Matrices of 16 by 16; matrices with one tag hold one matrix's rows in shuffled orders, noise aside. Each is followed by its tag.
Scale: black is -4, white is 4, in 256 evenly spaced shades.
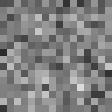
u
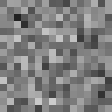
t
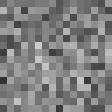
u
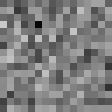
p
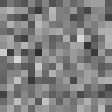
p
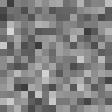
p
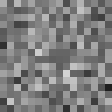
u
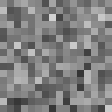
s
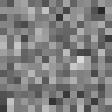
u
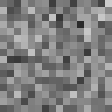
s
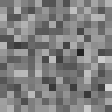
s
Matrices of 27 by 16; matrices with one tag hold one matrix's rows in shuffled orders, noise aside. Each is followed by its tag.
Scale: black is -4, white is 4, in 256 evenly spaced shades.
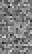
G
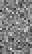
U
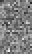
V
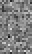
G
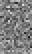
V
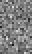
U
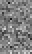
G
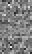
G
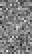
U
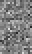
V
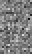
V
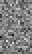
U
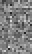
G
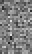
G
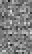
G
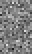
U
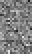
V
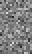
U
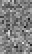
V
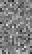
U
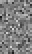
U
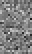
V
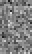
G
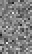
U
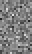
U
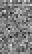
G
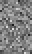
U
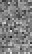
G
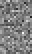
V
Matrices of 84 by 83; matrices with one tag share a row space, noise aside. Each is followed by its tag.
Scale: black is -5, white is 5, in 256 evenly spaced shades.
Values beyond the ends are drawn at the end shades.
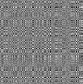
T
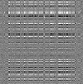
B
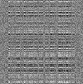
B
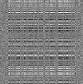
B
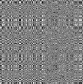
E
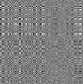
E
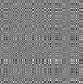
T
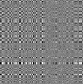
E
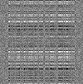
B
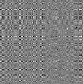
E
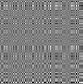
T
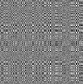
T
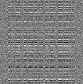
B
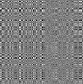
E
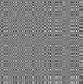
T
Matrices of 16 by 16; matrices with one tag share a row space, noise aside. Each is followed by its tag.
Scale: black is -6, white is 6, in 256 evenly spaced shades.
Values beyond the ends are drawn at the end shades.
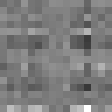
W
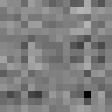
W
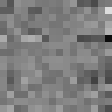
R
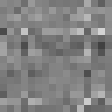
W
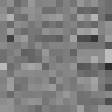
R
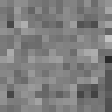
R
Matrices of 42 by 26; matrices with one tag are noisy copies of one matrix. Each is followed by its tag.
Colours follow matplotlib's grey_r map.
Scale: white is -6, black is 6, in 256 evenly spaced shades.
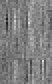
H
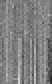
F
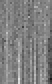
F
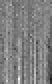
F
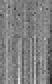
F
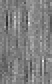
H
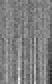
F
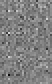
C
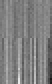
F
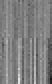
F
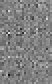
C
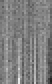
F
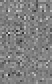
C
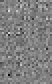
C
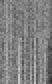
F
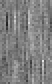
H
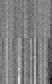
F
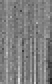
F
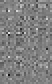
C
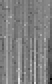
F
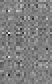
C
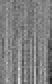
F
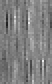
H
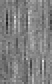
H
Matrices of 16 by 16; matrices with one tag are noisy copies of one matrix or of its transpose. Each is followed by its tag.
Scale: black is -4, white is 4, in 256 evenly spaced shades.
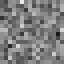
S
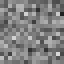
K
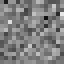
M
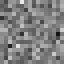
S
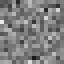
S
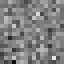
K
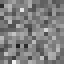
M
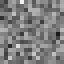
S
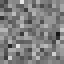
S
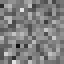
M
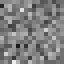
M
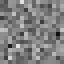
S
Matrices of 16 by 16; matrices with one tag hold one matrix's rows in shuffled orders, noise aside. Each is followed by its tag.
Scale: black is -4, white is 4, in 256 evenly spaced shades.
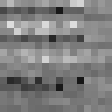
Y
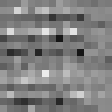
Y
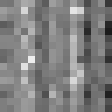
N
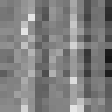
N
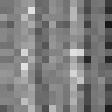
N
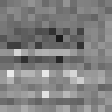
Y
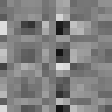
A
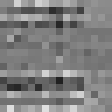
Y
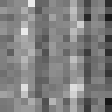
N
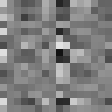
A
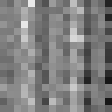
N
